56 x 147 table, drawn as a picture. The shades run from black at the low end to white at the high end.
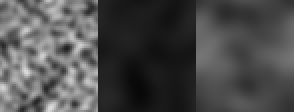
The table splits into one row of 3 panels. Panel 1,1: middling, blotchy, strong in contrast. Panel 1,2: very low, smooth, faint in contrast. Panel 1,3: low, smooth.
